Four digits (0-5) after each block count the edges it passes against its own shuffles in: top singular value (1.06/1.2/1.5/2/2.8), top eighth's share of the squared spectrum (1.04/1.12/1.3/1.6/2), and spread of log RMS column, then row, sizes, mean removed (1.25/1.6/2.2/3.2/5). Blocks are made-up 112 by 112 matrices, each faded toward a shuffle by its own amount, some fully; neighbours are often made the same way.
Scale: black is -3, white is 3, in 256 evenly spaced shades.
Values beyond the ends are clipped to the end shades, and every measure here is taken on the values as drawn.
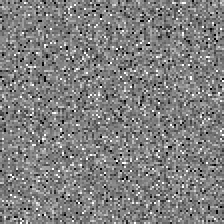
2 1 0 0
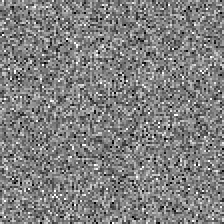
2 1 0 0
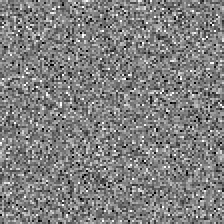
1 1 0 0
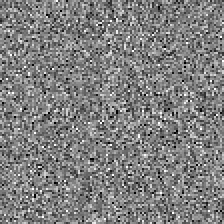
3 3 1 1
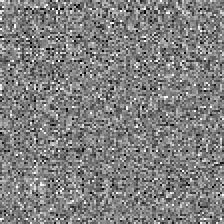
4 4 2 2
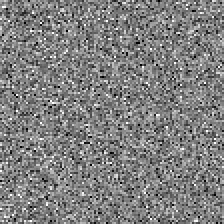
2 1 0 0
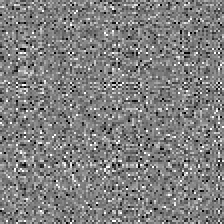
5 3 3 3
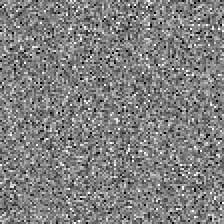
0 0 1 0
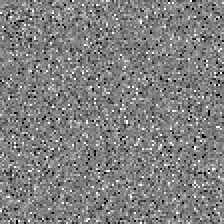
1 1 1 1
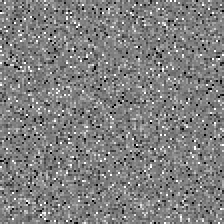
0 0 0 0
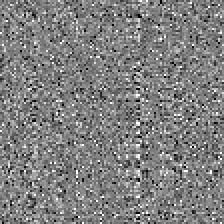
4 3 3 2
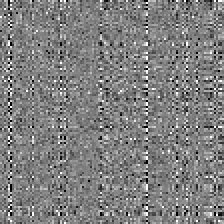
5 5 4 3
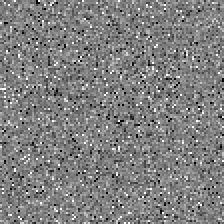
2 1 0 0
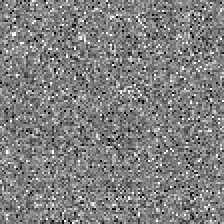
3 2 1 1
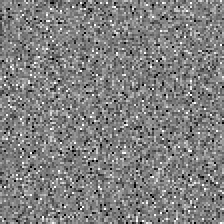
2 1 0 0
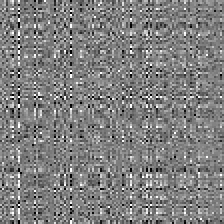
5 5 4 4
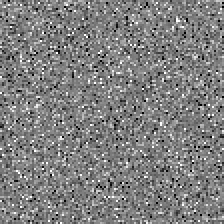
0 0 0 0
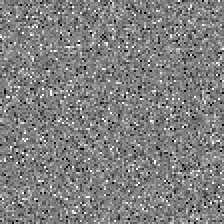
0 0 0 0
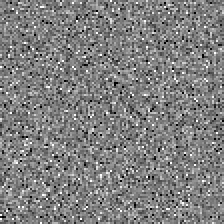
2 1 0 0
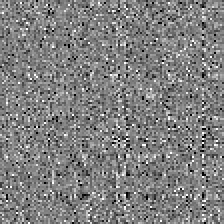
4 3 3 2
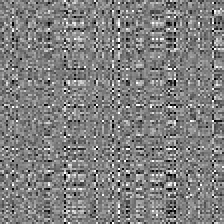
5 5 4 4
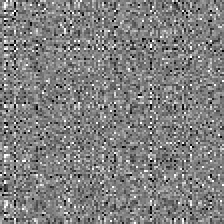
5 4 3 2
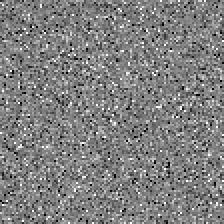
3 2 0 0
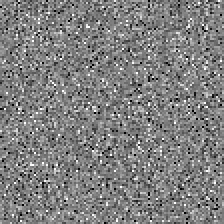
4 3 2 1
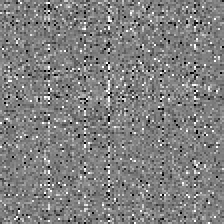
4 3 3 2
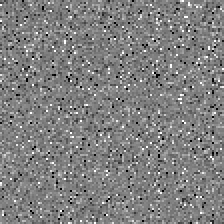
2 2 1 0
